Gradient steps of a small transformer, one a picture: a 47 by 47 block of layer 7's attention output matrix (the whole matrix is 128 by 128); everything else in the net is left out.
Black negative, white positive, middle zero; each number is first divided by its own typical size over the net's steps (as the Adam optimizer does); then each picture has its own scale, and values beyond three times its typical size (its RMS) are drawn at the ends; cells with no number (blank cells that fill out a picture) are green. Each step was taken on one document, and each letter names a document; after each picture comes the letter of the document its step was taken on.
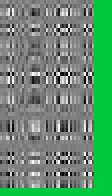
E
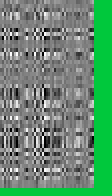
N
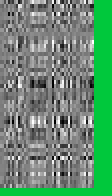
E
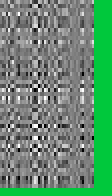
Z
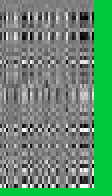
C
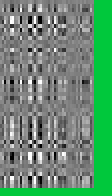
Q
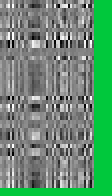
E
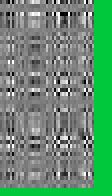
E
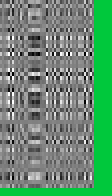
E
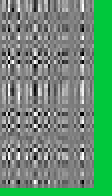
Z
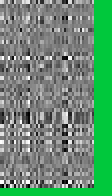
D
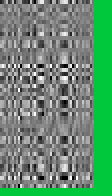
D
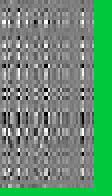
Z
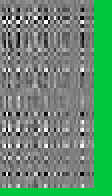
Z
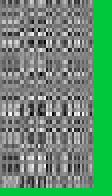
D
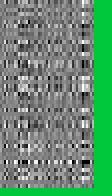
C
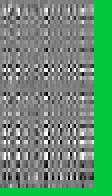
Z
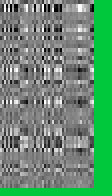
N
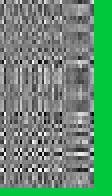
N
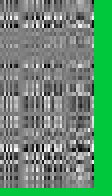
N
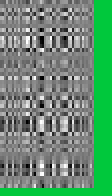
D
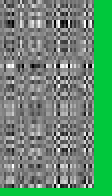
E
